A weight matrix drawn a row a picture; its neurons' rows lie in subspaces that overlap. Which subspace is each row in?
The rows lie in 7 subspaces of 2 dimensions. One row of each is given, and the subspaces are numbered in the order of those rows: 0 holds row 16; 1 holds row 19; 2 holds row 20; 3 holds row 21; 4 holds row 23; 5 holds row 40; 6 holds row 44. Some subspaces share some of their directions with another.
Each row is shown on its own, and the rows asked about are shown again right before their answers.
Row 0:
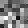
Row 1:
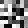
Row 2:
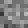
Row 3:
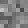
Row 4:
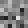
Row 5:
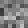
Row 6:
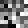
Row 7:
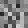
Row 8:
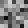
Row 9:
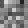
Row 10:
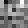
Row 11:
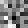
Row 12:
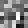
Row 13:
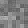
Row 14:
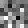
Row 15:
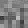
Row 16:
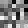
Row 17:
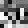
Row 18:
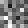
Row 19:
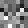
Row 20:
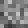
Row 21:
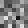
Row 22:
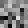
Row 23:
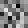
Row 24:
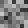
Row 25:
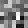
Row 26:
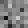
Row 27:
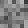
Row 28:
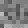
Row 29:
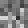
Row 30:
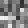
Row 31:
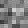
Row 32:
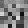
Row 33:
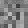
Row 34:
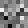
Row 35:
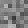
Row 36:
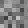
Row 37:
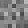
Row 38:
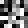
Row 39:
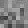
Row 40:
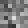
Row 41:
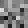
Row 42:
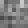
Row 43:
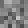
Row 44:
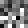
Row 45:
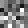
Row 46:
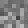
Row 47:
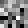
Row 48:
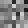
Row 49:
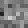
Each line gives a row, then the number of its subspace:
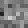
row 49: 2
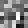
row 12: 1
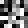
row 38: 6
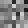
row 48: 0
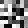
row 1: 6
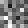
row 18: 5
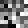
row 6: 5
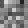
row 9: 3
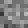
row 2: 2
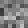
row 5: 2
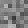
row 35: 5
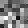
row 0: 6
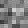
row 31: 6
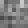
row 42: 3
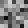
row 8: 0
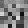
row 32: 4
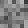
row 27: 0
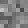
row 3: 4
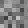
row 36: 3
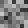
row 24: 0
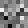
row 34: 1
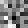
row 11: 5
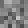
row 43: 3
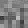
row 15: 1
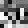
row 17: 2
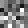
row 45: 1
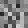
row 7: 4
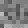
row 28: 2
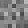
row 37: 0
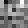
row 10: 3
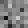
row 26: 5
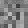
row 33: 4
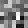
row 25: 1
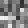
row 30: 3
